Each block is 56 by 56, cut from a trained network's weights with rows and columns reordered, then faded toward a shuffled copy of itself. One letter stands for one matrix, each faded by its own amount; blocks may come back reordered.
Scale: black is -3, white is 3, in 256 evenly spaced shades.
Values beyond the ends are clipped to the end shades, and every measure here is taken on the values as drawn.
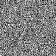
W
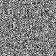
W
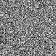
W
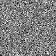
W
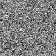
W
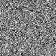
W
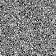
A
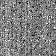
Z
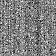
Z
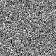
W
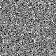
A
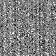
Z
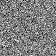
A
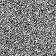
A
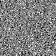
A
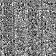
Z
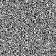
W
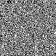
A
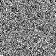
W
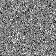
A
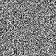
W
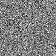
A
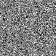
A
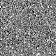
A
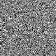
W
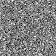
A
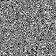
A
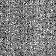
Z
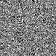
W
